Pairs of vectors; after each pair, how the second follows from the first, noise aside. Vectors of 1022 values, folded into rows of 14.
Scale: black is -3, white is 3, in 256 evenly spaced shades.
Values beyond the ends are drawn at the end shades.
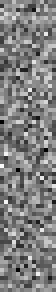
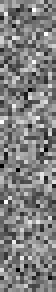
sign-scrambled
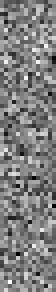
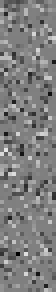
partly zeroed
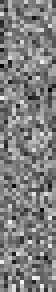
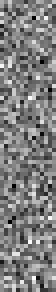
sign-scrambled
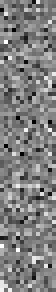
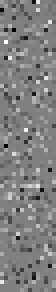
partly zeroed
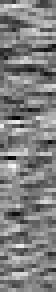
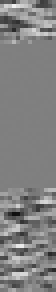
partly zeroed
